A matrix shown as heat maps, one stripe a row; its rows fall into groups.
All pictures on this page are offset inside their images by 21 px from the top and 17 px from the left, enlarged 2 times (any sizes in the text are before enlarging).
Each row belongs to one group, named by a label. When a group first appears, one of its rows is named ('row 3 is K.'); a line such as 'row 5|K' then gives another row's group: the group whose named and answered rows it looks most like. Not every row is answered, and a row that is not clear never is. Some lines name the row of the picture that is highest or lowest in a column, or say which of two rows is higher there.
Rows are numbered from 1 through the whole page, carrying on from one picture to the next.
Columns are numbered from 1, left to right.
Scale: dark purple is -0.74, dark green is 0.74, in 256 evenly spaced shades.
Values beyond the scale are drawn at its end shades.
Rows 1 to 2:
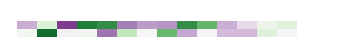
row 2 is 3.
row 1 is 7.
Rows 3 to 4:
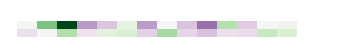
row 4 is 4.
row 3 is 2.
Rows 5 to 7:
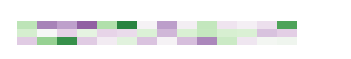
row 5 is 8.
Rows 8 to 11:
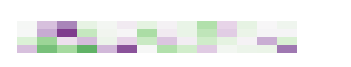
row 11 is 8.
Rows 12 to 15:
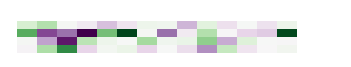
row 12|3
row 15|2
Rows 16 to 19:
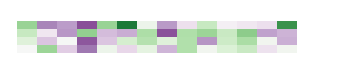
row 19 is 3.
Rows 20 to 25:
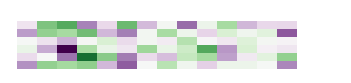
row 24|7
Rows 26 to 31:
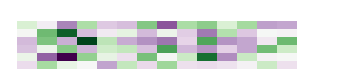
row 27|2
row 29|4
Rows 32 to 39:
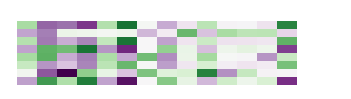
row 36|3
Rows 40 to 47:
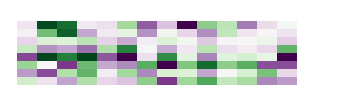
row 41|2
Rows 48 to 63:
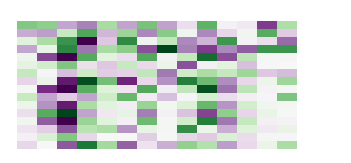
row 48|3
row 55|7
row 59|2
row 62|2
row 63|7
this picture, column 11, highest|50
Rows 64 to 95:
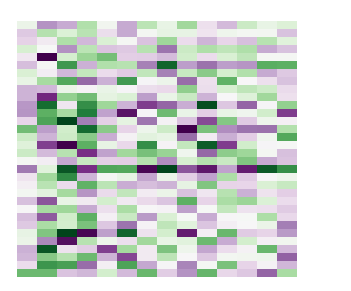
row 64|7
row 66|4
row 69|4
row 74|7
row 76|2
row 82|4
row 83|2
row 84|7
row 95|3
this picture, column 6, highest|90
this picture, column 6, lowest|75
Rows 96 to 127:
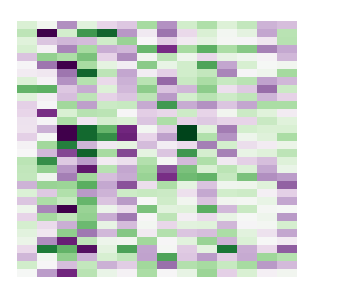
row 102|7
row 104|3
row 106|4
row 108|4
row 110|7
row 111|2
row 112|7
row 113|3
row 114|3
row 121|7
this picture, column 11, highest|124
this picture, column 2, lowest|97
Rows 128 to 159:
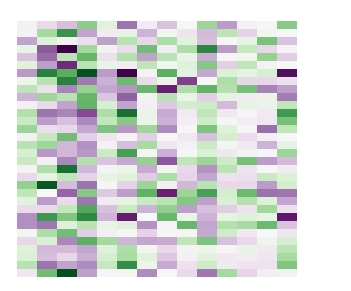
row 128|7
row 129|2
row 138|7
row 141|3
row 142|2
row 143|3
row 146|2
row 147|4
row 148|3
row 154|2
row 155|7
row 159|2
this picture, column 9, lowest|135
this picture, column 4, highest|134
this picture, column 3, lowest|131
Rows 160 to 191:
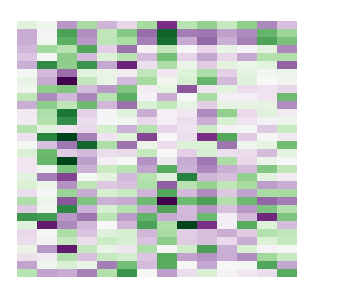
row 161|4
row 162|4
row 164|4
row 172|2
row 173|3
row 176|3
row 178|4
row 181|4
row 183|4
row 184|3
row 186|4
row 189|4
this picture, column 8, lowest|182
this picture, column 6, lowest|165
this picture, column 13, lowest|184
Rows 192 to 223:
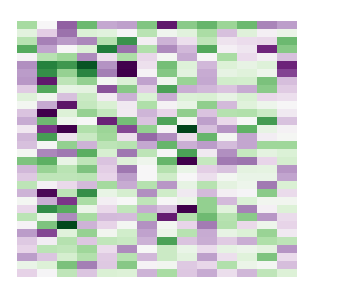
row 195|3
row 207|4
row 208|7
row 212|3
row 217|2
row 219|4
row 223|4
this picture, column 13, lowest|195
